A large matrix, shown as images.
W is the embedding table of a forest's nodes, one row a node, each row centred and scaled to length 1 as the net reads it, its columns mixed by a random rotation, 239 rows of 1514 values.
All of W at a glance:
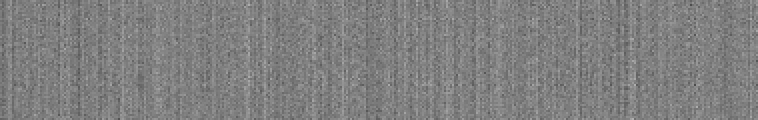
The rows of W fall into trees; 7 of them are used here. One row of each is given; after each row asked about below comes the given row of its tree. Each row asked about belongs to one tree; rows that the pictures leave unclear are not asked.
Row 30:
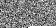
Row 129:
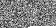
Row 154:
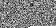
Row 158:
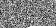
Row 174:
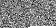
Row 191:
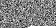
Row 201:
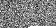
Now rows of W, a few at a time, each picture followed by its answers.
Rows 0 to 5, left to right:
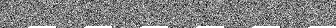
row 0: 191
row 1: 30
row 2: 129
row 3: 191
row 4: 191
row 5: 129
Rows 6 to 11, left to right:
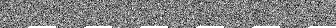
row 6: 191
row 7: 154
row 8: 30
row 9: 30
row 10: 30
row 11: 191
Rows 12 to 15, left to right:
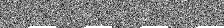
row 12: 158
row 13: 191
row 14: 129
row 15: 158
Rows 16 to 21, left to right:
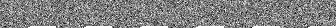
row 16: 129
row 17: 129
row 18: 201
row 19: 191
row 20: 30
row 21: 129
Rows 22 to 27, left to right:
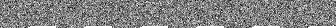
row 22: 154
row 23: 158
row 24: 154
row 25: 30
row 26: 191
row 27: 129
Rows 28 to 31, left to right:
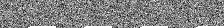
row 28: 129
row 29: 191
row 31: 158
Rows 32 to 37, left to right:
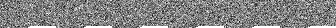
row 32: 201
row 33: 129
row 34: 191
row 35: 154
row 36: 154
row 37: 154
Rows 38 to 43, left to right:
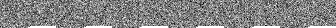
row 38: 154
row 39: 154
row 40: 158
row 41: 174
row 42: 158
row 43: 191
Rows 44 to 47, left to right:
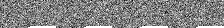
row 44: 154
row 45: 154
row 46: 158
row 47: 129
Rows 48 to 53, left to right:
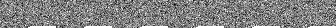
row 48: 129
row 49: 129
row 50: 158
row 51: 191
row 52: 30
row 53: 129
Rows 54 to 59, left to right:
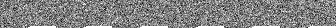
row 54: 129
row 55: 154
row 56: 191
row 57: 154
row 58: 191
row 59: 30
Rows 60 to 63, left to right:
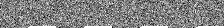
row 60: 30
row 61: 191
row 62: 30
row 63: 158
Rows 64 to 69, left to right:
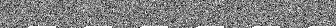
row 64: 191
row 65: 158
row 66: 30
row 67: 154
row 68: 129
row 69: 129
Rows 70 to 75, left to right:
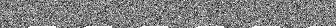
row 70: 129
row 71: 154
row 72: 191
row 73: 158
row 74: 191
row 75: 158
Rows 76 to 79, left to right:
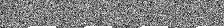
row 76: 201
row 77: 201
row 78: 191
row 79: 201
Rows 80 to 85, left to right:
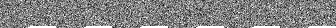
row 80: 191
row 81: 174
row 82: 201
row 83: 30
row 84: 158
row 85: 30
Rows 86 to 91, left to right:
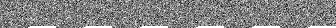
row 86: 129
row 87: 158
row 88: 158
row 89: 158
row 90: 191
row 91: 191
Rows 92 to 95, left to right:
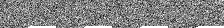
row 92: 191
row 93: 30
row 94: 191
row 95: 154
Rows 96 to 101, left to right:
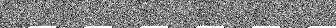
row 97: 201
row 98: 30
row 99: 30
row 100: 30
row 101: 129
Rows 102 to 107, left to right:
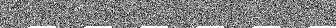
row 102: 158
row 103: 129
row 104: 30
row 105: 30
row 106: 201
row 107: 174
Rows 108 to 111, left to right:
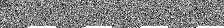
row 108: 191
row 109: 191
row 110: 30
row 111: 30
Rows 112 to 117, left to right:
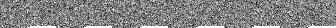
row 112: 158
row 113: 129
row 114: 30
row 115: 154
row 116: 174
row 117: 30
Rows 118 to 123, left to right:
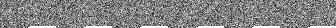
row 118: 129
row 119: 158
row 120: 129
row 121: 154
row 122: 201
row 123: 154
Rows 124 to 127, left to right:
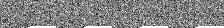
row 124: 154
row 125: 129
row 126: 158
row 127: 158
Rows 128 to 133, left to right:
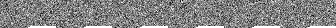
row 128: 191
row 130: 191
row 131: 158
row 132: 154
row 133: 158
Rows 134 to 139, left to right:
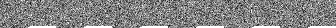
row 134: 191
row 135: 191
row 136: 201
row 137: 30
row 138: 158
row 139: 129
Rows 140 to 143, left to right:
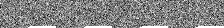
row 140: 30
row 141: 30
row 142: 154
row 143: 158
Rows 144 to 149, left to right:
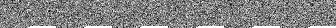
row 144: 158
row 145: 30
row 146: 30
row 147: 154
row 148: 191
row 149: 154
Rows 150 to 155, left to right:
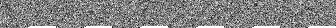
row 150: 191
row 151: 154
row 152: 30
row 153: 154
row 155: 30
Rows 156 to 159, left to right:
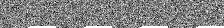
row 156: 158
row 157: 158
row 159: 154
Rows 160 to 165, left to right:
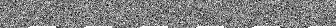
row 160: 154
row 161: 201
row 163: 30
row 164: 154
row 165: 201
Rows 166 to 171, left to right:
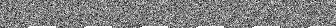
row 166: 201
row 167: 129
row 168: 154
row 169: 154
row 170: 154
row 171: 154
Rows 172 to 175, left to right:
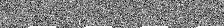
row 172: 191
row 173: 158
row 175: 158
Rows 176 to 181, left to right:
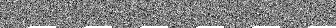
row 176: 158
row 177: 158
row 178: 30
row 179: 129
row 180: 30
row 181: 191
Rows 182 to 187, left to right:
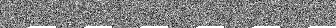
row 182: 158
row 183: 30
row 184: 30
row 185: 129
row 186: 154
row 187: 201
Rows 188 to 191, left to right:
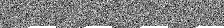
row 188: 158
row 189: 154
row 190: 191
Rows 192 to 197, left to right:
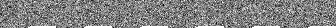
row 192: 154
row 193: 30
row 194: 201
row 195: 158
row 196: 129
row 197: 129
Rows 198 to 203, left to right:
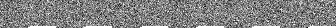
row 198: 201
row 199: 158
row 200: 129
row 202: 191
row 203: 30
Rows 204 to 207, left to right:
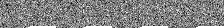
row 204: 191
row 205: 158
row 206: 158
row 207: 129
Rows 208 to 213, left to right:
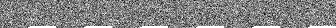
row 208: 129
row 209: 201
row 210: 158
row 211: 30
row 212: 129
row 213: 174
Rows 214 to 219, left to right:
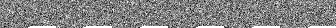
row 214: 129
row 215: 158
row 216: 30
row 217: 129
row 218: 201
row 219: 30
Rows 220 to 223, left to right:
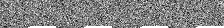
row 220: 129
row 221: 191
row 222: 154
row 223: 201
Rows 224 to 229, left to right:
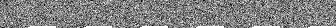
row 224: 191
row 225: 154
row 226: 129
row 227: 30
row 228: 191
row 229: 129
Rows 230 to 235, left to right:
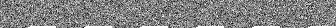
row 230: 191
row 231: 30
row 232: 191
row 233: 174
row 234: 129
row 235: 154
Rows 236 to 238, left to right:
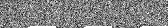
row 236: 201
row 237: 201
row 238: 129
